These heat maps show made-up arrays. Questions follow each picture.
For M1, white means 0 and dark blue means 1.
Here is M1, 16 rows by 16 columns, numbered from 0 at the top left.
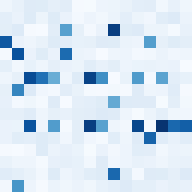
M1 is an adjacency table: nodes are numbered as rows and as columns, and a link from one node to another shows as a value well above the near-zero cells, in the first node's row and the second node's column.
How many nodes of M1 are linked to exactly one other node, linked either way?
1
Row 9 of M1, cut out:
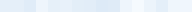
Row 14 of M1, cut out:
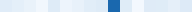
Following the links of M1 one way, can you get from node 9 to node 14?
no
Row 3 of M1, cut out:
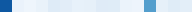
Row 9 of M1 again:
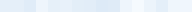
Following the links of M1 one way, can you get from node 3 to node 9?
no
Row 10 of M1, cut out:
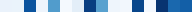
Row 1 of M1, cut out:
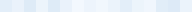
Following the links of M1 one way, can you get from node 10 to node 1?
yes
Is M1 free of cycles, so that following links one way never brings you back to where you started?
yes
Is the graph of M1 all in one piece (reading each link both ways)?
yes
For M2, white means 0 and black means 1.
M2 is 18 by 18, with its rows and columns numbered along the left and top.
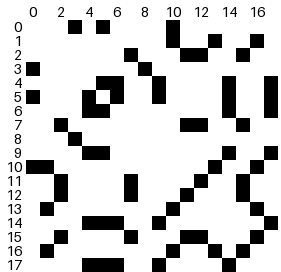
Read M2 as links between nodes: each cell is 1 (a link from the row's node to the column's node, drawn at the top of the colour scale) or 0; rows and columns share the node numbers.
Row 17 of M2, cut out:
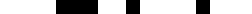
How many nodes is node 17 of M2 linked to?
5
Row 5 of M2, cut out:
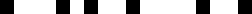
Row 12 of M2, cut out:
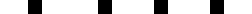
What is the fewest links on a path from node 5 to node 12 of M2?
5
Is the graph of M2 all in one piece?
yes
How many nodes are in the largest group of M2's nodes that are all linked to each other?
5
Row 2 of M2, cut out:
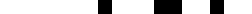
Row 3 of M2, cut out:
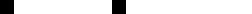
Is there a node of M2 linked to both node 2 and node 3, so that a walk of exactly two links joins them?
no
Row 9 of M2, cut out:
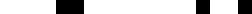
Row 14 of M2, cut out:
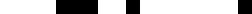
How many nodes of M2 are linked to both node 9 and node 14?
3
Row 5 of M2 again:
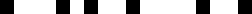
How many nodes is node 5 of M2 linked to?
6
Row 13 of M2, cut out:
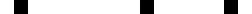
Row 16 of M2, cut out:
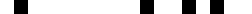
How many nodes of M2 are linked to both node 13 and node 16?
2
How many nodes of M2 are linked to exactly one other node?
1
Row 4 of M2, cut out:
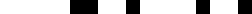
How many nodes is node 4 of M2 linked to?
5
